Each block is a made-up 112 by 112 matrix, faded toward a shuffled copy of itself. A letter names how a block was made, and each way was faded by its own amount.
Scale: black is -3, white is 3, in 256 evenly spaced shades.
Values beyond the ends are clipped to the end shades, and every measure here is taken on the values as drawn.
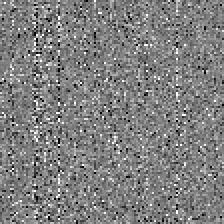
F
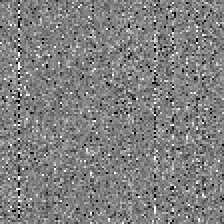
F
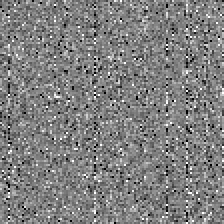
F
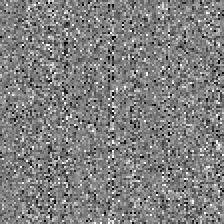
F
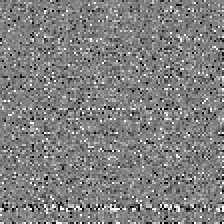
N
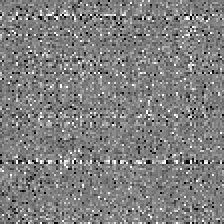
N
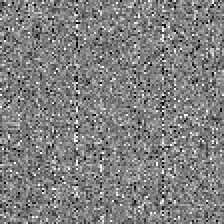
F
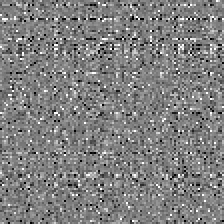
N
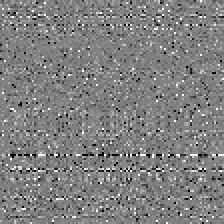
N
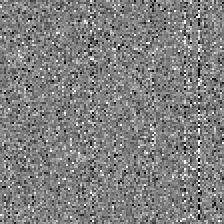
F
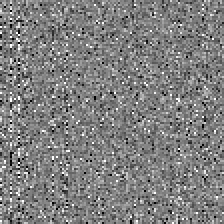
F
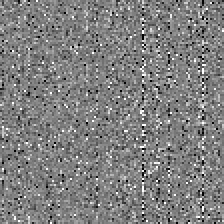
F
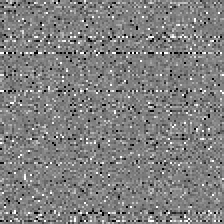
N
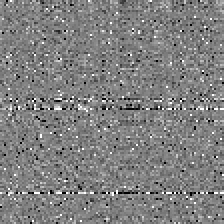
N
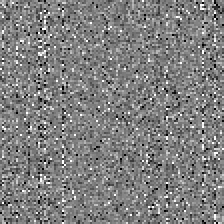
F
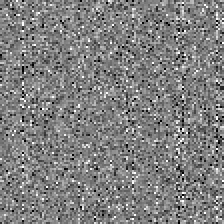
F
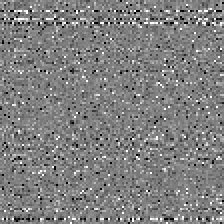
N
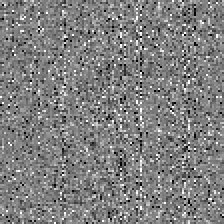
F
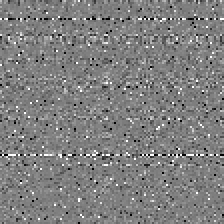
N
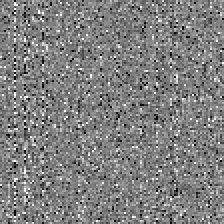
F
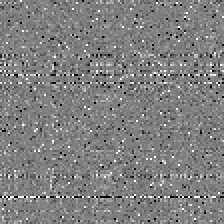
N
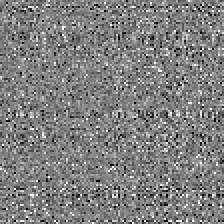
N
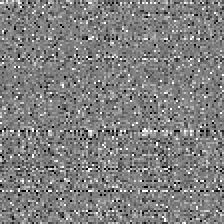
N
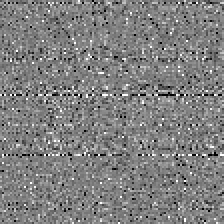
N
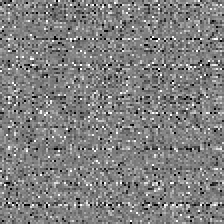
N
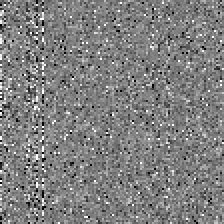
F
